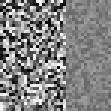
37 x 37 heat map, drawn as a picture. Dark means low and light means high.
Odd rows or columns: none. Average level on the scale: 50%. Stripes: none. Seam: vertical, 60% of the way across, the right part calmer. Histogram: bell-shaped. Mirror symmetry: none. Slope: none.
